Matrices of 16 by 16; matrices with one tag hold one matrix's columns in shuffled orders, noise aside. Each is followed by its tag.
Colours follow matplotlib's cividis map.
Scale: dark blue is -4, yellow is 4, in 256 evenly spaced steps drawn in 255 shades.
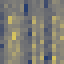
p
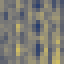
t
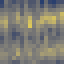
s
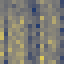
p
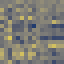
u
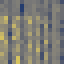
p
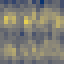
s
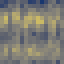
s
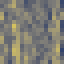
t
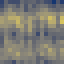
s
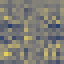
u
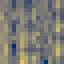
t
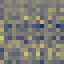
u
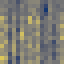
p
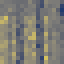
p
